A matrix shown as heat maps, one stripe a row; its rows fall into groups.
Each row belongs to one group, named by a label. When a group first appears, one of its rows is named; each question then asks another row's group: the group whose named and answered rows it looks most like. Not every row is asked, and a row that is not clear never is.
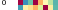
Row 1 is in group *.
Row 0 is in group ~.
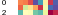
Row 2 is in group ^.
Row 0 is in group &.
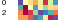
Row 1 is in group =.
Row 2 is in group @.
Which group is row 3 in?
&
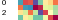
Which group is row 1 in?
~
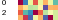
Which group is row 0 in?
~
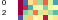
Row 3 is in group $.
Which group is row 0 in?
~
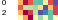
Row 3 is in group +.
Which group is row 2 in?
@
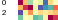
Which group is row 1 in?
@
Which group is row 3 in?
^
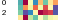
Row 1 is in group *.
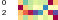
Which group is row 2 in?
&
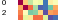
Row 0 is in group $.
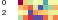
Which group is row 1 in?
@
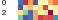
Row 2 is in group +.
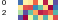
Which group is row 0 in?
*
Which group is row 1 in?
&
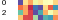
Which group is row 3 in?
@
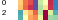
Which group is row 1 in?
&
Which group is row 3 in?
*
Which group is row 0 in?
&
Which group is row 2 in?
*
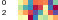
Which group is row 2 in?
&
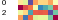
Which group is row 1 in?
@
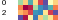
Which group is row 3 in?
=
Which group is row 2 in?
&
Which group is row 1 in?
@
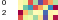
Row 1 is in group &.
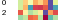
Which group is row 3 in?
*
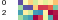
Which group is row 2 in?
^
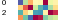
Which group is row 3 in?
~
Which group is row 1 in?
@
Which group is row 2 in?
^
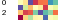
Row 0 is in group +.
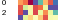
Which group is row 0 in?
&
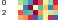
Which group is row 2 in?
~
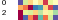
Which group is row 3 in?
~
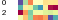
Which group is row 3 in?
+
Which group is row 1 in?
^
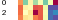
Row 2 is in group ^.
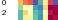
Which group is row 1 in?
^
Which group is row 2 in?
^
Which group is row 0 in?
&
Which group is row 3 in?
^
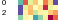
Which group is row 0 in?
*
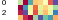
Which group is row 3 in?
@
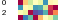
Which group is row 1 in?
^
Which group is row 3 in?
~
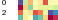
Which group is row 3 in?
^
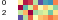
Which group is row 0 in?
@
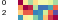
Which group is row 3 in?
^
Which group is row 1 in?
@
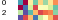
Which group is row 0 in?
=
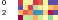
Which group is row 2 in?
&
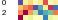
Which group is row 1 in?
&
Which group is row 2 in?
@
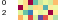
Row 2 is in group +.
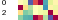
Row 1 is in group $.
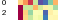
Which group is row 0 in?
@
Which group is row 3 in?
$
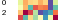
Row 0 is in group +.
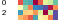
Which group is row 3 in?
&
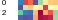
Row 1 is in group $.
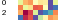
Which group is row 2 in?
@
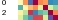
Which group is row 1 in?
*
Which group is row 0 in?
+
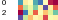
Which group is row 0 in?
^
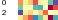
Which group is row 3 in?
&
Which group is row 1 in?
^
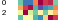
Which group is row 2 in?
=
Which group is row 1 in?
@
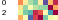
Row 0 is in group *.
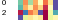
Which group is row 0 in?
*
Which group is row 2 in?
~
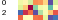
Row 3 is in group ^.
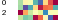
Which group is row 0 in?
^
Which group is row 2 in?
$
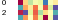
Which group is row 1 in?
*
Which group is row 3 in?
*
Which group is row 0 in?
$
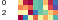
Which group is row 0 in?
&
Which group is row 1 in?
&
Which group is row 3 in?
~
